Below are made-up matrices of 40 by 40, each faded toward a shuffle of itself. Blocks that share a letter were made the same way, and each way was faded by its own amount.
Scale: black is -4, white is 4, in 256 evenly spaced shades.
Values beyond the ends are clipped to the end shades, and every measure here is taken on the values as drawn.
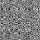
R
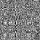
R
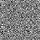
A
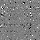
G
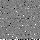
G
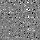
G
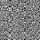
R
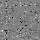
G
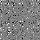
G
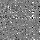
G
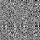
R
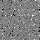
G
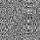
R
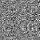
A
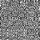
A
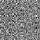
A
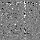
G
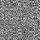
A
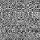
R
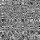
R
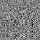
R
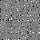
G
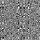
R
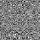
A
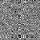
R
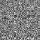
A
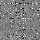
G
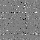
G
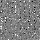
G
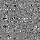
G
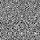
A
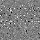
G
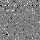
G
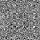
A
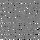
G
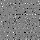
G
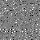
G
